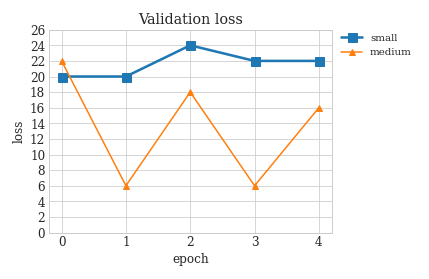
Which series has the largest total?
small
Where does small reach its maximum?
2
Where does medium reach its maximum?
0
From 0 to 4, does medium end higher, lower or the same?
lower
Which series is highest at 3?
small
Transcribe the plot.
Title: Validation loss
x-axis: epoch, ticks 0 1 2 3 4
y-axis: loss, ticks 0 2 4 6 8 10 12 14 16 18 20 22 24 26
Legend: small, medium
Values:
small: 20 20 24 22 22
medium: 22 6 18 6 16
